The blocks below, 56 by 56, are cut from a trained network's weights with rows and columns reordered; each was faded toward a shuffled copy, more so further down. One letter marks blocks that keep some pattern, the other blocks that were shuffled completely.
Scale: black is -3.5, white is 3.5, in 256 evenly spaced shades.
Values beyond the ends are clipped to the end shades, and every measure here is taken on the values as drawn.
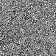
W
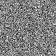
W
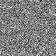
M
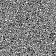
W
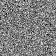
W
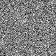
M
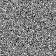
W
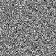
M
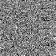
M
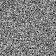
W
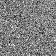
W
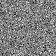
W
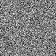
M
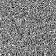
M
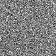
M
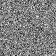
W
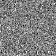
M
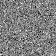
W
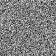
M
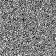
W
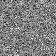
M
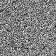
M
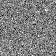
W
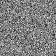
W
